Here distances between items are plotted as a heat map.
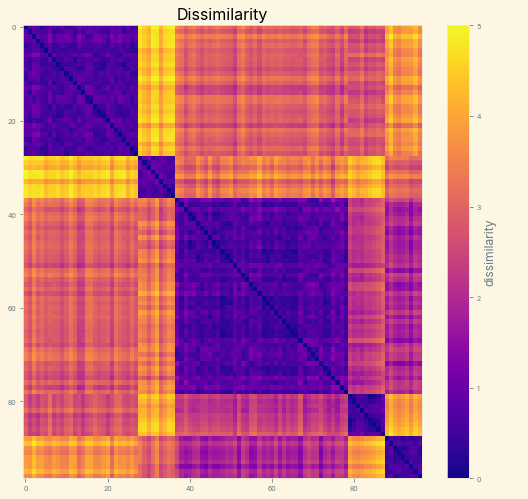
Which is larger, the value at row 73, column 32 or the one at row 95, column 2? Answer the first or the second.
the second
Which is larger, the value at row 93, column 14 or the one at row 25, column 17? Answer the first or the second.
the first
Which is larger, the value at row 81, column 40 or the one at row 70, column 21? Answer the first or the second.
the second
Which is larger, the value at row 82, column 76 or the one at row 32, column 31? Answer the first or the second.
the first
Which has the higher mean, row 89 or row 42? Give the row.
89
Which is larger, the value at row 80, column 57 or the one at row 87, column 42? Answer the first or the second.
the second
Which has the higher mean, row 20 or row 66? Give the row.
20
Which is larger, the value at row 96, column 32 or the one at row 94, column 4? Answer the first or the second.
the second
